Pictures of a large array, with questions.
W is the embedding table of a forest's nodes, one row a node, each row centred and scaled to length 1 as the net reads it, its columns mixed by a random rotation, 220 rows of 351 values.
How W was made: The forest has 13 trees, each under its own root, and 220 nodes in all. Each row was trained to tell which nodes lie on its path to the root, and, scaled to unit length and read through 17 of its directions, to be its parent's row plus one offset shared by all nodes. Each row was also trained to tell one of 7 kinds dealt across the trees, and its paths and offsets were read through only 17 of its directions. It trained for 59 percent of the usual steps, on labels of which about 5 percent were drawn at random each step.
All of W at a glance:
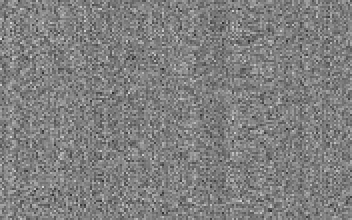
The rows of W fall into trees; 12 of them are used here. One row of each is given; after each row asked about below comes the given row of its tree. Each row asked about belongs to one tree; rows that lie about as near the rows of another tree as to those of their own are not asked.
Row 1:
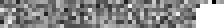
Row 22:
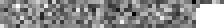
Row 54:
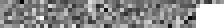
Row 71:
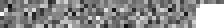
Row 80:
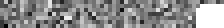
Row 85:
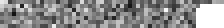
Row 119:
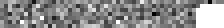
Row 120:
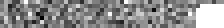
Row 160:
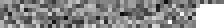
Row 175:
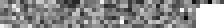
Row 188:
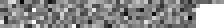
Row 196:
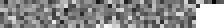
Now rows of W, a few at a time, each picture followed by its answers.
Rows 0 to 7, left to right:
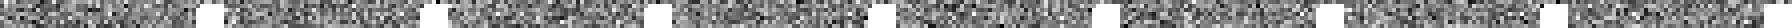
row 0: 120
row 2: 160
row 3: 54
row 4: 175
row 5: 196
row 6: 80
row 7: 54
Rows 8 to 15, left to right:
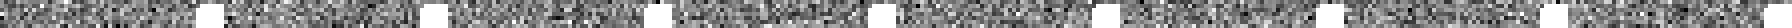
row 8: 188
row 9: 188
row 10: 71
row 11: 196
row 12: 80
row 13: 54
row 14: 80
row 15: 1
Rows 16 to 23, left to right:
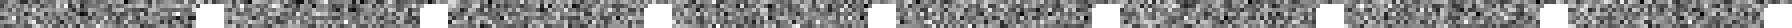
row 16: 188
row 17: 54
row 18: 85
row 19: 1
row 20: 188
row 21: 80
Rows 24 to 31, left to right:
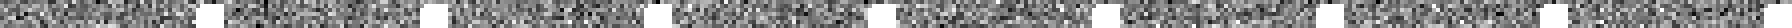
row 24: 196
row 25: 85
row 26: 71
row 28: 160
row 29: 196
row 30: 119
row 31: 188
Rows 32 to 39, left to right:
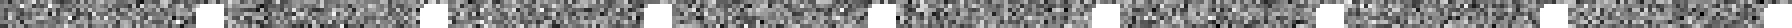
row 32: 54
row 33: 120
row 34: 188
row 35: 175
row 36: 85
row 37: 120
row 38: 85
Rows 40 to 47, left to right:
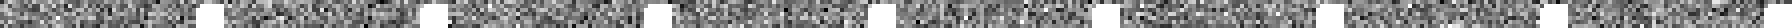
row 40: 1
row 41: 22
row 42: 188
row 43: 54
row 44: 22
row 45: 160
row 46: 196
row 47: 175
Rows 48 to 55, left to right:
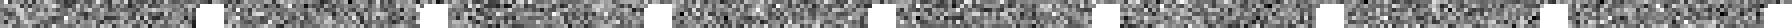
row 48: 80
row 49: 22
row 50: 160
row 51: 85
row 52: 160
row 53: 188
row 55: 119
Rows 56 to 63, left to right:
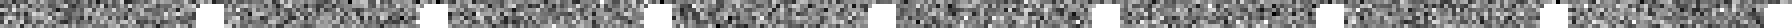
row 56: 175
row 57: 22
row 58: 160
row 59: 160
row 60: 22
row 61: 119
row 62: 1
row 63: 188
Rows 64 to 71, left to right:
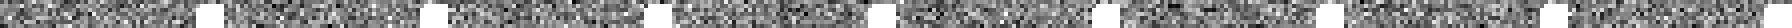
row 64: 54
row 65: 175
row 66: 175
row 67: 22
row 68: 120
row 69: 22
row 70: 1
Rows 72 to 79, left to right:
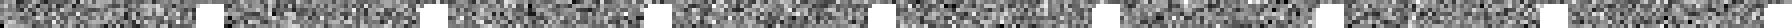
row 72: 54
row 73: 71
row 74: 188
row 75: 80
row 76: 175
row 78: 196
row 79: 120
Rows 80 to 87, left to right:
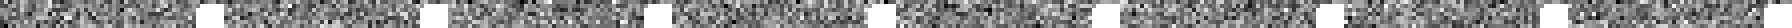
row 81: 196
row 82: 54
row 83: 22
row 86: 188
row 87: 196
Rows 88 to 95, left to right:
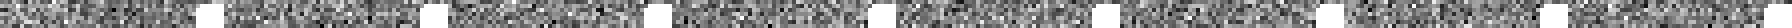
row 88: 188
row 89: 120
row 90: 119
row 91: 120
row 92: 175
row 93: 120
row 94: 1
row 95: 175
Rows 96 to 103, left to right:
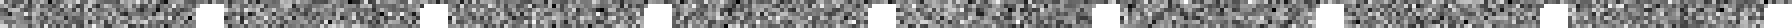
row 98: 175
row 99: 175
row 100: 188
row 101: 22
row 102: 120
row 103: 54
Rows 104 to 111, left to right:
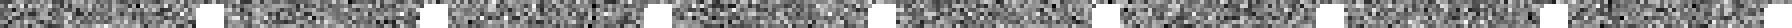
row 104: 196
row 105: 54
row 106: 22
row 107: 160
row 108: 120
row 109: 160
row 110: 71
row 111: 85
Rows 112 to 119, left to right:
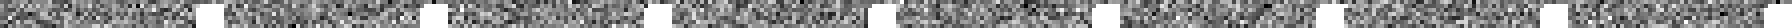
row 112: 196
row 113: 160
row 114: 175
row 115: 80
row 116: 85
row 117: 71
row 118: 160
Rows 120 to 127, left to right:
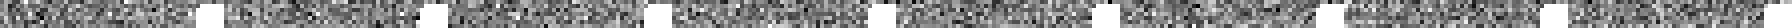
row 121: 54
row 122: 120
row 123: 196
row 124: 1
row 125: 175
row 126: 85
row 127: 54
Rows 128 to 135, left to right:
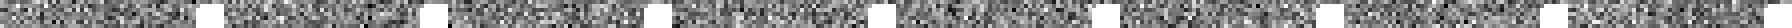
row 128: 22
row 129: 22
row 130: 54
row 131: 71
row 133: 160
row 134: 120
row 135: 188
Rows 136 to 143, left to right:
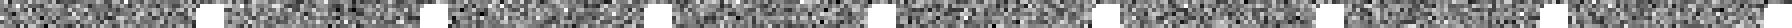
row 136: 120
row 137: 54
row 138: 196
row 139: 22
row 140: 120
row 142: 54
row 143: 175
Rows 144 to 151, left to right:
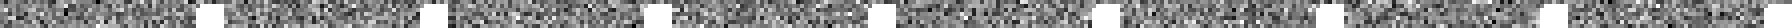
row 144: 196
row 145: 54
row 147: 175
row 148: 120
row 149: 71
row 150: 22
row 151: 119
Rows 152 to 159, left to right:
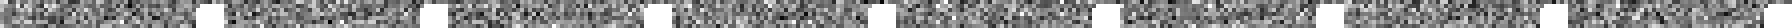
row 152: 85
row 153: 196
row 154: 196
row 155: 71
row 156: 80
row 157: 196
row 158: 85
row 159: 80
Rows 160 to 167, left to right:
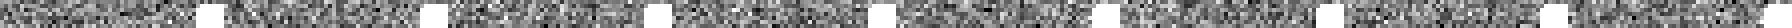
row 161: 160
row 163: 188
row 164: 22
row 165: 80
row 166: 120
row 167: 22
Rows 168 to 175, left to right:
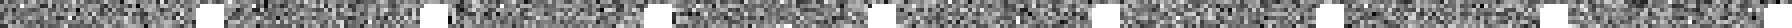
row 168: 160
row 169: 85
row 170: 85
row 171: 85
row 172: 22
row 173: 1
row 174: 196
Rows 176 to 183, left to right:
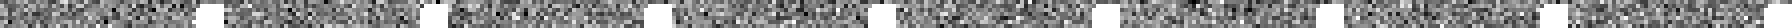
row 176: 196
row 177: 120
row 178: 85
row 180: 160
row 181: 54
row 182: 188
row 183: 1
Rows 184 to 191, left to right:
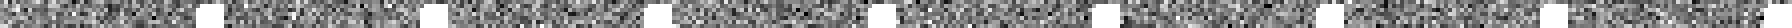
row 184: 1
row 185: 160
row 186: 22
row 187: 22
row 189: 71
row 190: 85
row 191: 54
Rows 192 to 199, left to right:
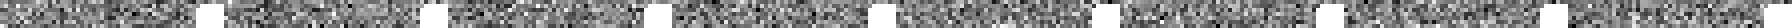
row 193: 120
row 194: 196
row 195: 119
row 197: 120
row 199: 71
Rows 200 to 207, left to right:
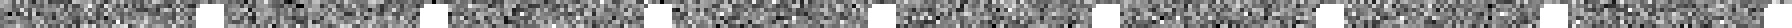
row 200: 85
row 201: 175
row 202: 160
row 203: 160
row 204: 120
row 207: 1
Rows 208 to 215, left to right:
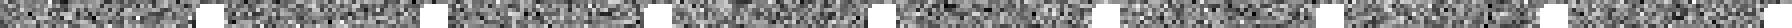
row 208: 80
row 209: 196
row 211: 80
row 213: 22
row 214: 22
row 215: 120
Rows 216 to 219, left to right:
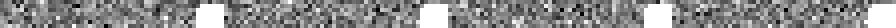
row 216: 175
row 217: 119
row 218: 71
